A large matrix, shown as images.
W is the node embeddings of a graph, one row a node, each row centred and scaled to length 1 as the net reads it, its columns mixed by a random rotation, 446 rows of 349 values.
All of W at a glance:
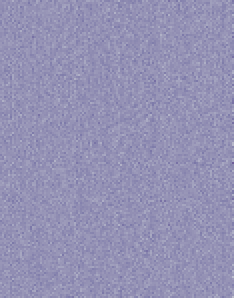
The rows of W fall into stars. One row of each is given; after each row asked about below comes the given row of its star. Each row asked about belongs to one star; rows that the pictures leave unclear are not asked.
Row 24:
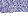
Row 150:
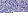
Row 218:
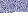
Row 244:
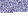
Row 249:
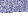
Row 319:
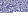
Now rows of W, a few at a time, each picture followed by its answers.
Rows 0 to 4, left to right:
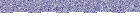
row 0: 244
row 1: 244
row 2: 244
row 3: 319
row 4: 24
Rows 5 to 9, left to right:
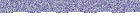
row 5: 249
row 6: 249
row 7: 319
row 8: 218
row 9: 218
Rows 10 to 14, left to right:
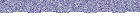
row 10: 249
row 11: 218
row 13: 249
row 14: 218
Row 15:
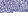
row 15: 319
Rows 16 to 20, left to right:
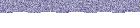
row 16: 218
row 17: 249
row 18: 218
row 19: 244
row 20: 244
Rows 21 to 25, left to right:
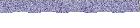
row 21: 150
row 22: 249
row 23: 218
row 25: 249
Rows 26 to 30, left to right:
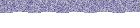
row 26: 319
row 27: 244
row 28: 319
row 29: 150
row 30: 150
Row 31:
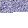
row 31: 244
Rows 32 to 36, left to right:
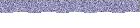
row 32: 150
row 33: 24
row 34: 319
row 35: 150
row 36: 319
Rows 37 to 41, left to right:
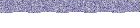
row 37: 150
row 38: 249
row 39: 249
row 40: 249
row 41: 218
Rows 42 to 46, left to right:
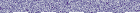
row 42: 244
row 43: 218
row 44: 24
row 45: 218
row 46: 24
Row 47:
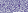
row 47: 319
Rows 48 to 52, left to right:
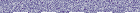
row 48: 249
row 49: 319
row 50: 24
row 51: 244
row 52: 150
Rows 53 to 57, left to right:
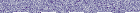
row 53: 218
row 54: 244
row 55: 244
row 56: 150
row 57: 24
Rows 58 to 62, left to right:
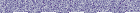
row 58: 150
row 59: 218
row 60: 244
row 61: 319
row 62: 24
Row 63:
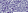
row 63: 218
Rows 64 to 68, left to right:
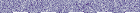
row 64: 319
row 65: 319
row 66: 218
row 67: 319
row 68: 24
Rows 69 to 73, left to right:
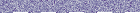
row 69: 319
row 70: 249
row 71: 218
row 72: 24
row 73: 244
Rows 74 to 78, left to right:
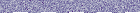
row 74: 218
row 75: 150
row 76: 24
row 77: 218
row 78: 244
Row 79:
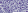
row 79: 150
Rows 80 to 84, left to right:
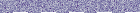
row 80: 218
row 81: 249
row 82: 244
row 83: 249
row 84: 244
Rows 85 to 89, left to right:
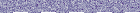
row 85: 244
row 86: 24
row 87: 244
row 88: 150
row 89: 150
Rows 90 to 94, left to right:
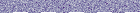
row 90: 218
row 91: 249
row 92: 218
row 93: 218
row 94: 218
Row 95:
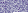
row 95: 150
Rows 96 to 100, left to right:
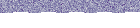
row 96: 24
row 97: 150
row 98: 218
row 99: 150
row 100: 244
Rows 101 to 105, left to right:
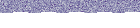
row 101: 24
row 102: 150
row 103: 150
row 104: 244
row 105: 150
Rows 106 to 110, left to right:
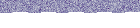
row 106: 150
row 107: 244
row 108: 150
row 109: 249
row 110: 249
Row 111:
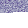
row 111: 150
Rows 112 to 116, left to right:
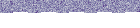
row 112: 24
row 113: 150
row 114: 244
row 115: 244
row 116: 218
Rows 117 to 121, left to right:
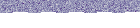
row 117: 218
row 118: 150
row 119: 218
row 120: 319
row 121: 24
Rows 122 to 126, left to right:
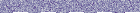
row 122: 319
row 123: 150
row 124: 218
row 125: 319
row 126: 244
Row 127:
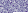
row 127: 150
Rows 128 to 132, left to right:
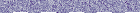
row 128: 24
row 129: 319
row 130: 150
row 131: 150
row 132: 249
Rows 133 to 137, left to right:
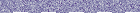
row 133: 319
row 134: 244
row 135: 150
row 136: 218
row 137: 319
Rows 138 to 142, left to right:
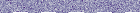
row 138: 150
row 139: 319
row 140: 249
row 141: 150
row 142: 319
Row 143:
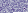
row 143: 244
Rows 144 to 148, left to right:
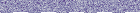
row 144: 150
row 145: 150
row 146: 319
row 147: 319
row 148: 244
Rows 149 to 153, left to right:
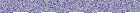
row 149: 24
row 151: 24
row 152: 249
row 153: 319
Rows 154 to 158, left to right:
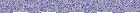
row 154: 319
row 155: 244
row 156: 218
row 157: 319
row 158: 150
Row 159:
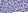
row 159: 244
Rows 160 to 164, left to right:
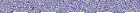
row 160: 218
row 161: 218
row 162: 249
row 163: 150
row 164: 24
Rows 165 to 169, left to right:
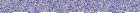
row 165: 24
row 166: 150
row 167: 244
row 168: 319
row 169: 244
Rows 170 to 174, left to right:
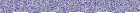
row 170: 249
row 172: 150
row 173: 150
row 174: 244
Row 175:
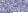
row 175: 150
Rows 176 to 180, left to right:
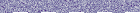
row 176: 218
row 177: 319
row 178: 244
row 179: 319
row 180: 244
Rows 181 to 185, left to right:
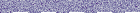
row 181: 319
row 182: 24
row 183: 218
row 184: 24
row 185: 24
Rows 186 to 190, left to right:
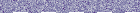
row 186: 244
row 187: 24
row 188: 24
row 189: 244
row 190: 150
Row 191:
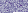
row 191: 150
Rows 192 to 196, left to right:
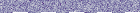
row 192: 218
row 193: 249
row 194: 319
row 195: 249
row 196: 319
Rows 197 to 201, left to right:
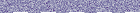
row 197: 24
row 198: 244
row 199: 150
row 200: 150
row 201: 319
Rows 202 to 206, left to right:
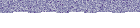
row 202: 24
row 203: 24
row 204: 244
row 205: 249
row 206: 150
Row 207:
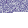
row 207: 218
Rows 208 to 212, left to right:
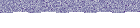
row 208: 319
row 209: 244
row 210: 150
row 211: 218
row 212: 218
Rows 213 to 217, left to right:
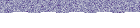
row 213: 150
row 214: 218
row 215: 319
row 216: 150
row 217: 218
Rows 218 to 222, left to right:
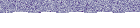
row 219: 319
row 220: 150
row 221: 319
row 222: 150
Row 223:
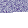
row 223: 249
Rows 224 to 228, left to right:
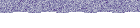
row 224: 244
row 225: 244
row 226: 218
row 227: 24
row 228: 319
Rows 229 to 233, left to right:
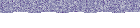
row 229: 24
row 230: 24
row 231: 249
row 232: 319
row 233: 244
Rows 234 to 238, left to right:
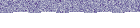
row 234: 24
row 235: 24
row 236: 249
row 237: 319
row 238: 319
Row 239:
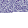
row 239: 249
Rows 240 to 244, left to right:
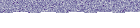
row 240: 150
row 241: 150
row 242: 319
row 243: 244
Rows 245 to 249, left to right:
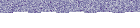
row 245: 244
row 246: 24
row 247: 24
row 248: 249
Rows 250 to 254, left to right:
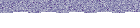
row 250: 24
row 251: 150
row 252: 244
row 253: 249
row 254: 319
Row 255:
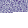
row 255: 244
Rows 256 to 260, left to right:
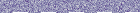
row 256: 319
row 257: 218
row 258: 249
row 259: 244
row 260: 319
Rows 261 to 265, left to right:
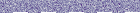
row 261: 150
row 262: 319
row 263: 218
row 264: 244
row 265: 218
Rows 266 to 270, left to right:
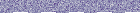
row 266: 249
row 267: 150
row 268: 249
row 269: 249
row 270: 244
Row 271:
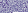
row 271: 218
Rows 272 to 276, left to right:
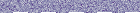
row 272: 319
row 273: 319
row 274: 218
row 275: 24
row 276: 218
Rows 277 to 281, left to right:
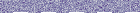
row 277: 24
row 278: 218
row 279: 218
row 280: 244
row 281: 218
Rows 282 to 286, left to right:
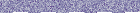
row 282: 24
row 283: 249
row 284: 319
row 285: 24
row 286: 244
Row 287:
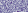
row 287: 150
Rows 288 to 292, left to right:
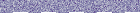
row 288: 249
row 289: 319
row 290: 244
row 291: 319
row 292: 249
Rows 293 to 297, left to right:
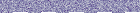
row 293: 150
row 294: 24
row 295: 244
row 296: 24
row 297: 249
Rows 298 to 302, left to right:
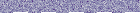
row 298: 244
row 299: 244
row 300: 249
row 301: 249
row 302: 249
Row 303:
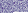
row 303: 24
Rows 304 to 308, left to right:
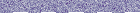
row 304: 24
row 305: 218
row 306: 150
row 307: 244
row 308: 319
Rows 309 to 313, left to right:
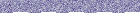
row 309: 319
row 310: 24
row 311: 249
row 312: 249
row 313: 218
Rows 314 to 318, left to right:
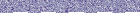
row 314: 244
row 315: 244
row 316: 249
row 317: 24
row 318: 24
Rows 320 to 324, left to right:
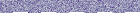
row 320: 24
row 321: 218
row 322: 150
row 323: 244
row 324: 244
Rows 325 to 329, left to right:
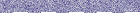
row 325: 218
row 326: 319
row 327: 24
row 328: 218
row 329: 150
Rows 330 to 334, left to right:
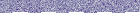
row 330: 249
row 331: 24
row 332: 319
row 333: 218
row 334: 244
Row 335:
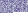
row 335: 249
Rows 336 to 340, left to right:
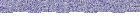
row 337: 244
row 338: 244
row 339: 218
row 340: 24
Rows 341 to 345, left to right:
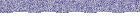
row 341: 24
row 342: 319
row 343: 218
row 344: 218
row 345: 249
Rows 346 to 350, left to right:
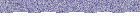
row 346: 150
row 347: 319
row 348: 249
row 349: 150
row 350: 150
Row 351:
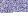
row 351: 150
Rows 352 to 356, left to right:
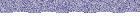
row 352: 150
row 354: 319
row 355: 218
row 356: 150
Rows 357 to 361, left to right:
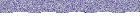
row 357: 319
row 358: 244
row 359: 249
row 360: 150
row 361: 218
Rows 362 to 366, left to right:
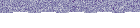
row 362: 244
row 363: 24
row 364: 249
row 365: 24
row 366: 244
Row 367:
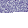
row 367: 150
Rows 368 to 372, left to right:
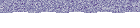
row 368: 249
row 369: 319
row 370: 218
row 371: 24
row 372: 249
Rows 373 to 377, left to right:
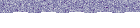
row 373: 319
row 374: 218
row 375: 150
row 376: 150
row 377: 218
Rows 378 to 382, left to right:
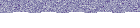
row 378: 249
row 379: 24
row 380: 150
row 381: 244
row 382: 150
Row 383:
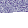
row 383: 150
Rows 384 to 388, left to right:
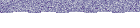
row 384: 24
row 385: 150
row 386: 218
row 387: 24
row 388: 249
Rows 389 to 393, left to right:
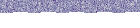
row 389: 244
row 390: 319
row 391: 249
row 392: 24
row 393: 24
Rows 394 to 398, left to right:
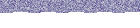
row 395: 218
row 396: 218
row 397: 249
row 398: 244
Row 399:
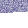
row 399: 244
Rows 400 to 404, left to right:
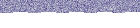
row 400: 244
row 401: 249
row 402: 218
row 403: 24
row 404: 150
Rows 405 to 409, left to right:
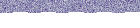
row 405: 218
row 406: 249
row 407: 249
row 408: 150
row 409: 244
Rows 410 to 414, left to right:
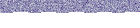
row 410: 24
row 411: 24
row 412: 218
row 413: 249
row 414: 218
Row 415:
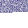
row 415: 249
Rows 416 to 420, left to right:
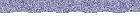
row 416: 150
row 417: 244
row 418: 218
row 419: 150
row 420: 24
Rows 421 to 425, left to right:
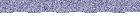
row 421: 218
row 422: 249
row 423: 150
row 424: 150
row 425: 24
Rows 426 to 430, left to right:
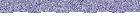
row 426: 244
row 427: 24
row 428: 249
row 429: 218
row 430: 319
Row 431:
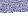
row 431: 244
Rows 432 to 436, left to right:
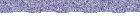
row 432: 150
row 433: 244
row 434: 150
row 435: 249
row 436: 218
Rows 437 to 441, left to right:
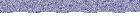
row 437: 218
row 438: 218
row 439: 218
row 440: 244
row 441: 24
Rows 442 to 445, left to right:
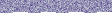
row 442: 249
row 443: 319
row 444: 218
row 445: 150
